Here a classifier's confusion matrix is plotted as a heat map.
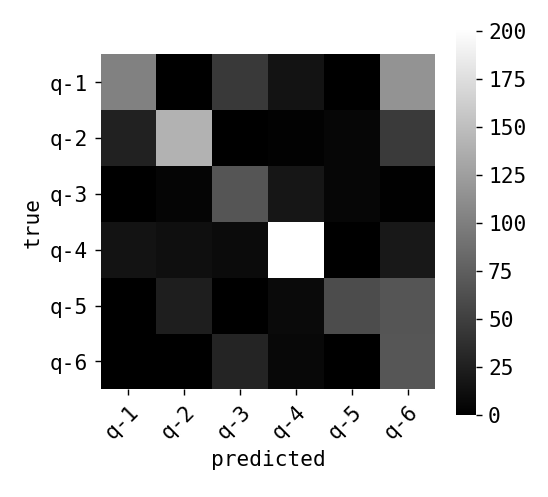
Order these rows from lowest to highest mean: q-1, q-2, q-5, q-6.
q-6, q-5, q-2, q-1
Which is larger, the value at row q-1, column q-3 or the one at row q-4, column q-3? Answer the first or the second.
the first
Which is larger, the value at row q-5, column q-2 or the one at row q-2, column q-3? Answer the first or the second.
the first
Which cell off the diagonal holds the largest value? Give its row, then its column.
q-1, q-6
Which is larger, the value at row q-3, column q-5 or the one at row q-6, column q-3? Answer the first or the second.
the second
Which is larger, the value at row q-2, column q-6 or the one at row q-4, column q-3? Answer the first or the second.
the first
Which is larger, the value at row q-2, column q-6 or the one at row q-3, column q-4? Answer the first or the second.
the first
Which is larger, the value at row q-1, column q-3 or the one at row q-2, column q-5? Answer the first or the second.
the first
